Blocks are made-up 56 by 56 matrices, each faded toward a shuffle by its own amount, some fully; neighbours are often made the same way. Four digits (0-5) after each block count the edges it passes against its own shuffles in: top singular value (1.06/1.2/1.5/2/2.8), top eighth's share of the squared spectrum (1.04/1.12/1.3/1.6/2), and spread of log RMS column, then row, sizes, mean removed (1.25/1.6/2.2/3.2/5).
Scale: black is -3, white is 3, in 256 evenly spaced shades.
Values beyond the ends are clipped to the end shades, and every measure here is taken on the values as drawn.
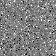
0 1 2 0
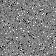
0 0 0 0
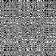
4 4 3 3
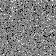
2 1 0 0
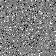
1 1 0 0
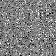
3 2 1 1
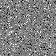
2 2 1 0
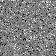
0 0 0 0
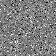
2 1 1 0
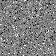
0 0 0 0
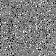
2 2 0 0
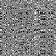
4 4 2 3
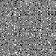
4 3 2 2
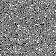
0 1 0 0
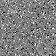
3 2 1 1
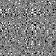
4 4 2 2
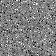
1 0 0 0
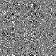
3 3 2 2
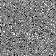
3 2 1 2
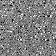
3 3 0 2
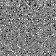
3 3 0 2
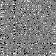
3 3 1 2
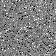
0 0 0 0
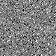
2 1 0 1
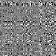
4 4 3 3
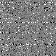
2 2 1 2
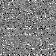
1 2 2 2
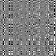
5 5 4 2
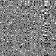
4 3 2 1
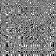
4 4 3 2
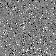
2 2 0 0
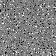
2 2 0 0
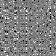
4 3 2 1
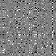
4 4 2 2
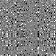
4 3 2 1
